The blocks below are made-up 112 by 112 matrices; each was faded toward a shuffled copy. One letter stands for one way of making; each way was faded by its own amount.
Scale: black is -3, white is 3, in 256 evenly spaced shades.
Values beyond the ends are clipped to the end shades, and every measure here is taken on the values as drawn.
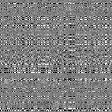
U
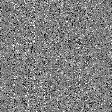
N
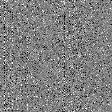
N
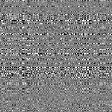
U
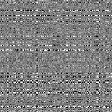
U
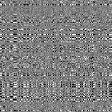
U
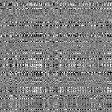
U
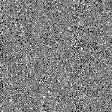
N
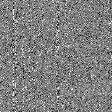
N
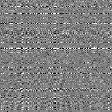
U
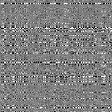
U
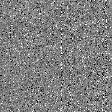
N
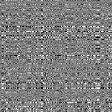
U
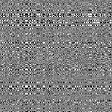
U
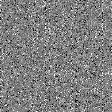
N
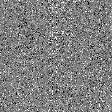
N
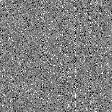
N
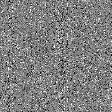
N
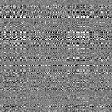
U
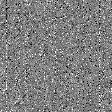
N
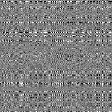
U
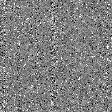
N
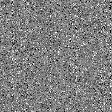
N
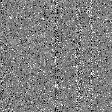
N
